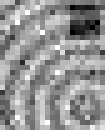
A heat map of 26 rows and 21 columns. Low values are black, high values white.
Mirror symmetry: none. Ninth with the lowest average: top right. Rings: centred on the bottom right. Odd rows or columns: none. Odd patch: lower, in the top right.
